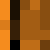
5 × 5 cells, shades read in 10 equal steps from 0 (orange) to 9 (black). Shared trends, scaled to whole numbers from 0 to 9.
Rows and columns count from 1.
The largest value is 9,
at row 5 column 2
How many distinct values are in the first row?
4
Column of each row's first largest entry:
2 2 2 2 2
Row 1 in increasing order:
0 2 4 4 8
